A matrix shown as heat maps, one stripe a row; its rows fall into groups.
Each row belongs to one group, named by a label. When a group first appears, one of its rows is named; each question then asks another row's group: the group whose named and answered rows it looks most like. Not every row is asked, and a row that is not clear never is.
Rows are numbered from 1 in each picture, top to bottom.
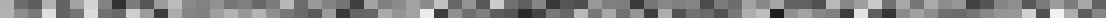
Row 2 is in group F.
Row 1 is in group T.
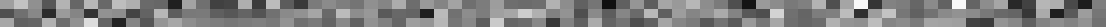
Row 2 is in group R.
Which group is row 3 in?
T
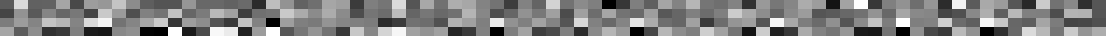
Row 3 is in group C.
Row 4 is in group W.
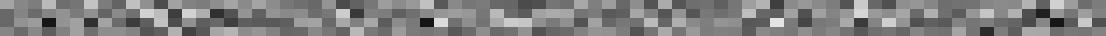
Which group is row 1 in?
F
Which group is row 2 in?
C
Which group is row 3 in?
R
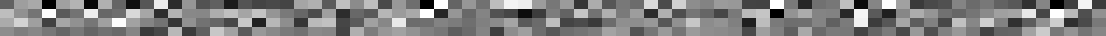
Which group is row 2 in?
F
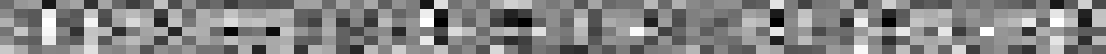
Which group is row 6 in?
T
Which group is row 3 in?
F
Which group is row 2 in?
F
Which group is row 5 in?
F
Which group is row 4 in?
C
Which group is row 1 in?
R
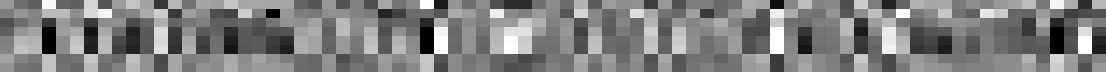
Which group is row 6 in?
R
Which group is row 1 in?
F
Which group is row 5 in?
R
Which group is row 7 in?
F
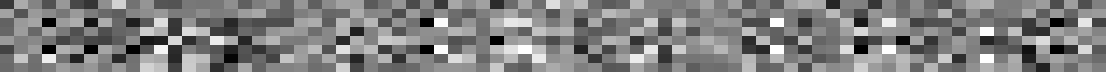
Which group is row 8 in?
C
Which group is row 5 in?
W
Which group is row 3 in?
R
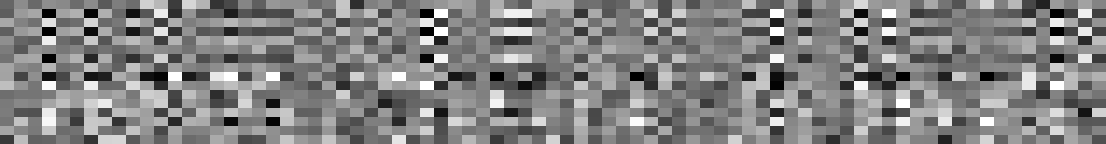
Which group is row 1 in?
C
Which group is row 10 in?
F
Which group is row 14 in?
C
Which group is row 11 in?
C
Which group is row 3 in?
F
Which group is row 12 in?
C
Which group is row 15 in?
F
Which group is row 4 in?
R
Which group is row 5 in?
F
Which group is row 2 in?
R
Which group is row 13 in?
F
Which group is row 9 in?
W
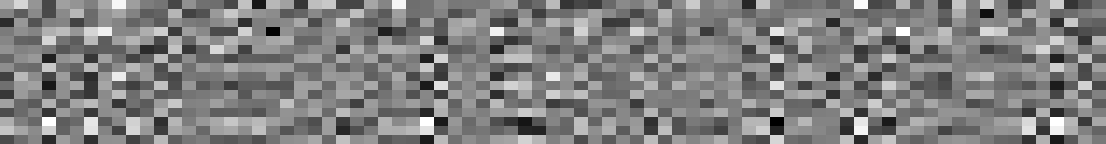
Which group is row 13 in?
R
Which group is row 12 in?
T
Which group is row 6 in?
W
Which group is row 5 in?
F
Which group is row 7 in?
R
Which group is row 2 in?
W
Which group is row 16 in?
R
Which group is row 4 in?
C
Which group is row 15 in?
F
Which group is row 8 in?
F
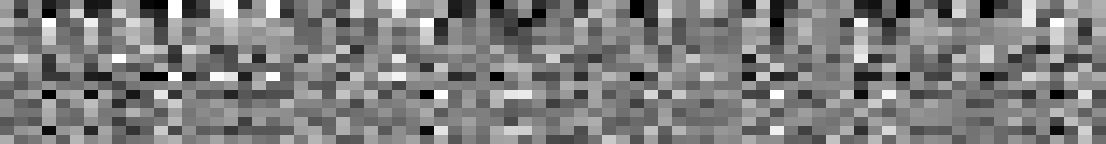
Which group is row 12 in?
T
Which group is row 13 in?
F
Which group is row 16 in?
T
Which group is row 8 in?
R
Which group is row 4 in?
F
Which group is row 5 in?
F
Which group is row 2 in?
W
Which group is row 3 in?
F
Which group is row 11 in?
R
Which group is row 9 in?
W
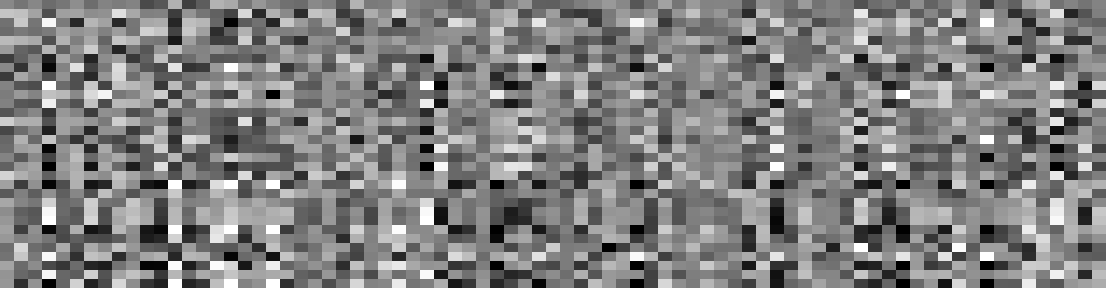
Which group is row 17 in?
R
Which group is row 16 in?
C
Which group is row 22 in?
T
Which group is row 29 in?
C
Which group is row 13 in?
R
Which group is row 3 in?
C
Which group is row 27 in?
W
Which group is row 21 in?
W
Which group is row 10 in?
F
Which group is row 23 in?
F
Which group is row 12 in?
F
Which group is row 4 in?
C
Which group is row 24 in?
F
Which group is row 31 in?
F
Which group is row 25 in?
F
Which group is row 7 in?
R
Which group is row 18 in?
W
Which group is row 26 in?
W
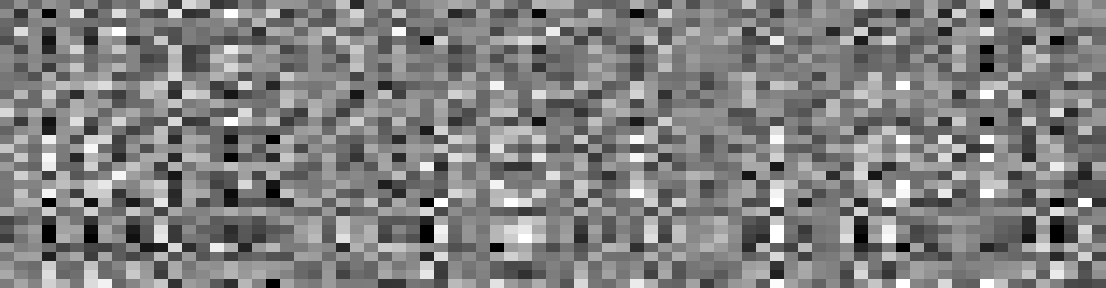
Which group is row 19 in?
F
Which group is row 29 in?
R
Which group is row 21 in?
C
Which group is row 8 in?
W
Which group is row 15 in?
R
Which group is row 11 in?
C
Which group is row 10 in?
C
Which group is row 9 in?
T
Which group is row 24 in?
F
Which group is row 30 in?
F
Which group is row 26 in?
R
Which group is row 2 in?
W
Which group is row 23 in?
R
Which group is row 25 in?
R
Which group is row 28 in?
W
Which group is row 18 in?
C
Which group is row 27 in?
R
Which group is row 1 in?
C
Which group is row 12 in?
T
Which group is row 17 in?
T
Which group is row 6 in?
W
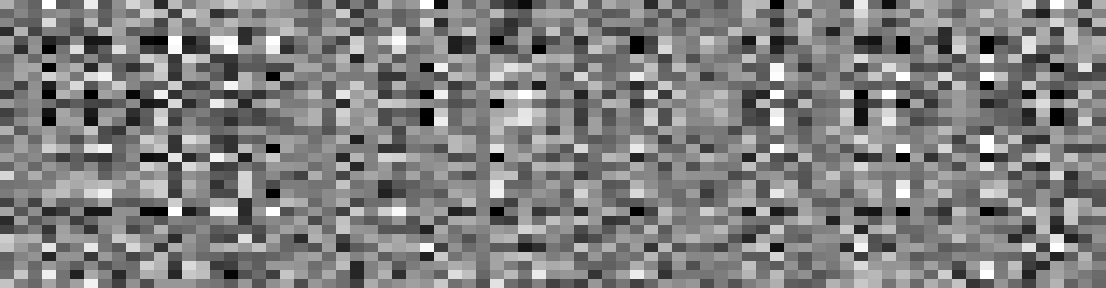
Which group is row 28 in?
F
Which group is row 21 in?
C
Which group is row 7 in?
C
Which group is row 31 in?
C
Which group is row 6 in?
W
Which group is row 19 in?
C
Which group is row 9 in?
C
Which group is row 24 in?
W
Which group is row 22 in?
C
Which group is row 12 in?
W
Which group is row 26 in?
R
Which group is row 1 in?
F
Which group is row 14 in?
R
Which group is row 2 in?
C
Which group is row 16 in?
C
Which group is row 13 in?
R
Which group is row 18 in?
W
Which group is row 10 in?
W
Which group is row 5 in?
W
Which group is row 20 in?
T
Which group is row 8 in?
R
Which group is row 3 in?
F
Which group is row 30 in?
C
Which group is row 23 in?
T
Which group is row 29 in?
R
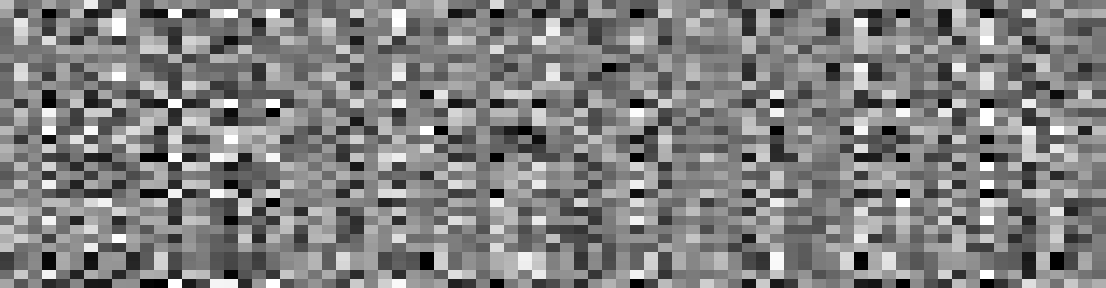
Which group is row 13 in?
C
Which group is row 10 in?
C
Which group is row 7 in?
W
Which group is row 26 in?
T
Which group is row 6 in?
C
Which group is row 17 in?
F
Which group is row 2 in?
W
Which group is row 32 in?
W
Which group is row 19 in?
C
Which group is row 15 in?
F
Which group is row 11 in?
R
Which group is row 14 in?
C
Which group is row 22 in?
W
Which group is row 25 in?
C
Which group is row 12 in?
W
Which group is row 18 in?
W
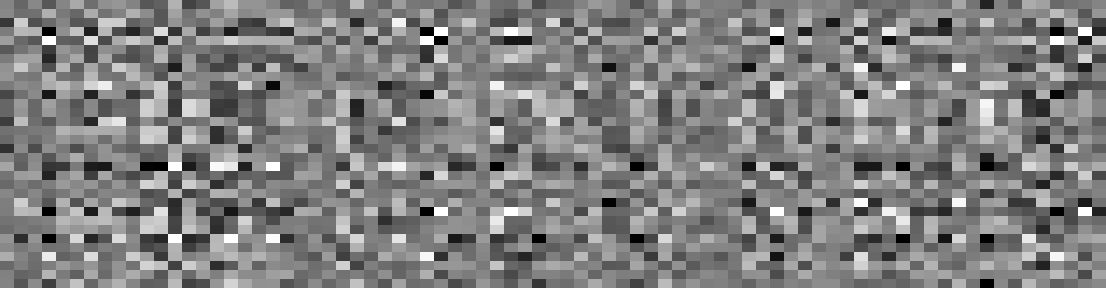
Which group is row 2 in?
F
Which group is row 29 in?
F
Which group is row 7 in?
R
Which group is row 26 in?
C
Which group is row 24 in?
R
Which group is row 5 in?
F
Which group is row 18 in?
W
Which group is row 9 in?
F
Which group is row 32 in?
W
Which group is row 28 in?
W
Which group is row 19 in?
W
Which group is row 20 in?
R
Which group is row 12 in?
C
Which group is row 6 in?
R
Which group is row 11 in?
R
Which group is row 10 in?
C
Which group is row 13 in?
C
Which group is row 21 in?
C
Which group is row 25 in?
C
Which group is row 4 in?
R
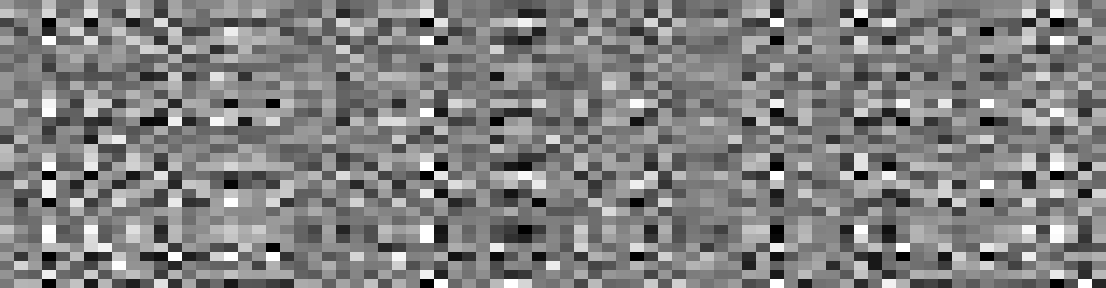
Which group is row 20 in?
R
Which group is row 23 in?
W
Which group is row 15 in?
R
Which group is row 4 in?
W
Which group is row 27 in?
F
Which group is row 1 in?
F
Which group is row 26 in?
F
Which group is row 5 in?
F
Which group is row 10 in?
T
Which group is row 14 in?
W
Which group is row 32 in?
R
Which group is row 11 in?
F
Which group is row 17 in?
T
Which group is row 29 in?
W
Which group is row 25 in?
F
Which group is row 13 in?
F
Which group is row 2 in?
F
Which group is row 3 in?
R
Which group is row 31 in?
F
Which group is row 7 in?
W
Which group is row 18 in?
F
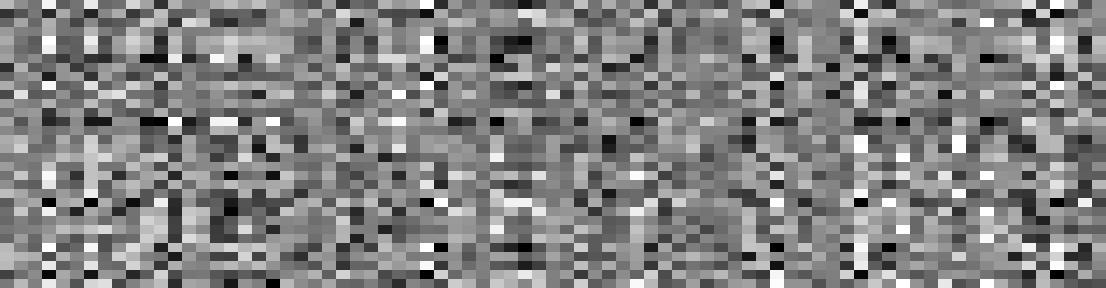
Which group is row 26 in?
C
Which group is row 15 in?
W
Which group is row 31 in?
R
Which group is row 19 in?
F
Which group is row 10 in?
F
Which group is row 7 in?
W
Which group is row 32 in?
C
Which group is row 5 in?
F
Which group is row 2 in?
R
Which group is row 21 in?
F
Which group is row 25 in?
C
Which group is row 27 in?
C
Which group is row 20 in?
C
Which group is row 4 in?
F
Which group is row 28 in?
F
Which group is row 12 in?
F
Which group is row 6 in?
F
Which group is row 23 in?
R
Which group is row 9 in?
R
